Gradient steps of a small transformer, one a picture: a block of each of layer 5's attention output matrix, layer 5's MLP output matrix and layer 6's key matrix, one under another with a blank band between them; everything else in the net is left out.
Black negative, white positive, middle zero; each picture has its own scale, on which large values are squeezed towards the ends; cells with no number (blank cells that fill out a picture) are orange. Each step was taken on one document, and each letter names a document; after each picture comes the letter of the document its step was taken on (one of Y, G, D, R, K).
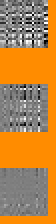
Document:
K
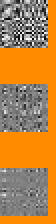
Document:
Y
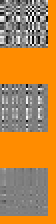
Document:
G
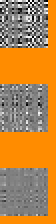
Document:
G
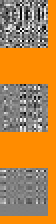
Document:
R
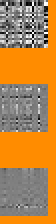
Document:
K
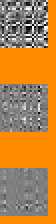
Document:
Y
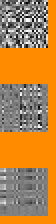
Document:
K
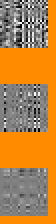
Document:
R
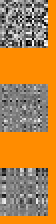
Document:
Y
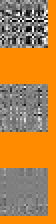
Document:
Y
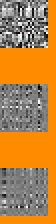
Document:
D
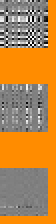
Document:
G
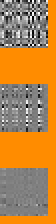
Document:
G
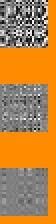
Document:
Y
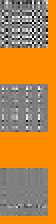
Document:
G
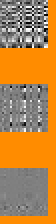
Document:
K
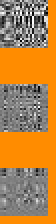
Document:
R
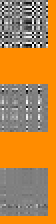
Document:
G
